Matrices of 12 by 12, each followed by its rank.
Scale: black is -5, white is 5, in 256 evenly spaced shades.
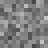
full rank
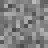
full rank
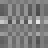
one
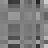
one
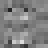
two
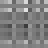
one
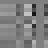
one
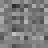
two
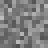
full rank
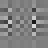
one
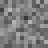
full rank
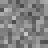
full rank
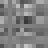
two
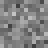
full rank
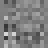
two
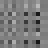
one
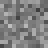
full rank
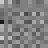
two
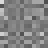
two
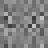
two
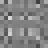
two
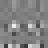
two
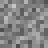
full rank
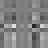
one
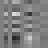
one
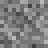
full rank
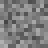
full rank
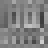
two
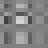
one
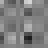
one
